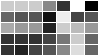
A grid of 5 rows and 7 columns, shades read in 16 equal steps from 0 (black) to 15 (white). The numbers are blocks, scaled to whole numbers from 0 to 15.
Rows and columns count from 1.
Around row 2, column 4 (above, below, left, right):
8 2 5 14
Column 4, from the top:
8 1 2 4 5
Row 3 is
10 9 9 2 12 11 9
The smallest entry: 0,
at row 1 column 7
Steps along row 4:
same same up up up down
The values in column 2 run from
2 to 12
